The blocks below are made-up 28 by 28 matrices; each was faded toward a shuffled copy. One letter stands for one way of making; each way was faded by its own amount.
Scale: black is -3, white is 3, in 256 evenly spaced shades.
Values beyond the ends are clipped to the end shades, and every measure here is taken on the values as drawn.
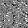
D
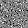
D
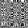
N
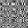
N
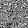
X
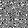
X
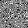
D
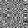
N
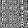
N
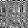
N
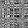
N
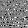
X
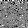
X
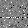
X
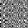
N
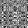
N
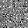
D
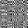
N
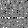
D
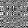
N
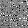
X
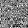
D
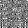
D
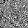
D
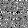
X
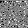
X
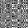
N
